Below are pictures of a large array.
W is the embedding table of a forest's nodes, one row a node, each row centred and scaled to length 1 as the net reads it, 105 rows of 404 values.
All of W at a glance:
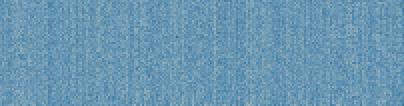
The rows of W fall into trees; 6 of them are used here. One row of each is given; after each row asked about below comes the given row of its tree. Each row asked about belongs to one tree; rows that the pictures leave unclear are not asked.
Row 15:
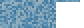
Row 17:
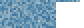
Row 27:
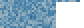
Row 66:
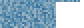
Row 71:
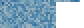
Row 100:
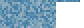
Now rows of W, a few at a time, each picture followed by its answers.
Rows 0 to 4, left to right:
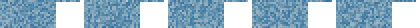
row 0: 27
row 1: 15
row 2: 71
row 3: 71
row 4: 100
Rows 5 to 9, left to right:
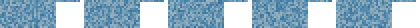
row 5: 66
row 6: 71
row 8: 27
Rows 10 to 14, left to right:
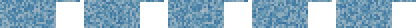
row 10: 27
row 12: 27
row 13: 71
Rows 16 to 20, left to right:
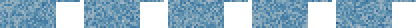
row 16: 15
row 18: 15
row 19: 27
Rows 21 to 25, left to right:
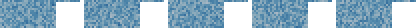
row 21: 71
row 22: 71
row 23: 17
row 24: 27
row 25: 15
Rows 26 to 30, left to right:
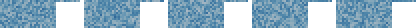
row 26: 66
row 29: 100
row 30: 100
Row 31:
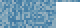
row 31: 27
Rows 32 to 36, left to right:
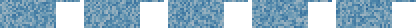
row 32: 15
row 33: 15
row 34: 27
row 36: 71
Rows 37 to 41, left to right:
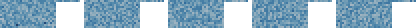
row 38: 66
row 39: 27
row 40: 27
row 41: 15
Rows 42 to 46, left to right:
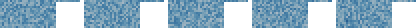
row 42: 71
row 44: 100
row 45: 27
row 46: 27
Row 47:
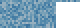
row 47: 15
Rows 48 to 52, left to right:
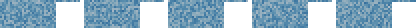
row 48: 17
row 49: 71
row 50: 71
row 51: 17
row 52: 15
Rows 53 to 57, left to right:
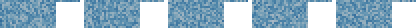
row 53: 100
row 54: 27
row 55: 66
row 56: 66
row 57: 66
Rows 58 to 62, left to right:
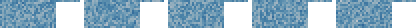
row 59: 27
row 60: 15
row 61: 27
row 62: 15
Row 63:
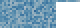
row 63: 15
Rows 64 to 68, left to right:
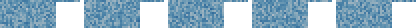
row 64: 100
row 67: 27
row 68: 17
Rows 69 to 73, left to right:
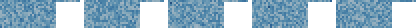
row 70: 27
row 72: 66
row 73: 100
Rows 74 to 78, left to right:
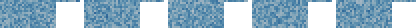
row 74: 27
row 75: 71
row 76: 17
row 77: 71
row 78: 71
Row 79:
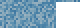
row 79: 15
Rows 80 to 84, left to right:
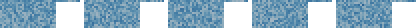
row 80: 27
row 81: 66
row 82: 27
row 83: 15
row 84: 71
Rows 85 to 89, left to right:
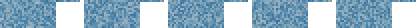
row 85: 17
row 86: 100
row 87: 15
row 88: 17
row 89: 66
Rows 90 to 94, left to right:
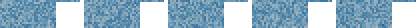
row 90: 15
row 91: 15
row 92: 15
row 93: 100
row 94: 100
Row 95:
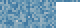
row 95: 100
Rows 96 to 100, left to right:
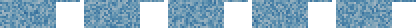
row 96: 15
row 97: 15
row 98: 71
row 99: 15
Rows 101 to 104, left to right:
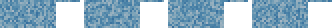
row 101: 71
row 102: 71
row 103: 27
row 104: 71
